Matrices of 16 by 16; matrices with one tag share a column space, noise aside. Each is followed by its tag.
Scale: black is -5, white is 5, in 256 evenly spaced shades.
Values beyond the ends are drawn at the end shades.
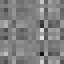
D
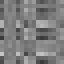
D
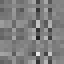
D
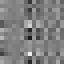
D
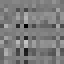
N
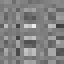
N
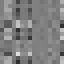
D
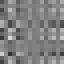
D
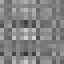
D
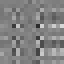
N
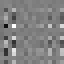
N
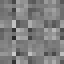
D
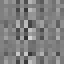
D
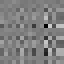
N
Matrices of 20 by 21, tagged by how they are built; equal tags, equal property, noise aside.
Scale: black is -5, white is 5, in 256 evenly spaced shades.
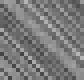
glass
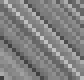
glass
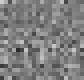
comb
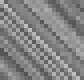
glass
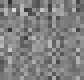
comb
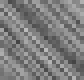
glass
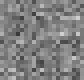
comb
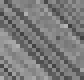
glass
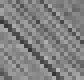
glass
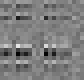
comb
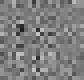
comb
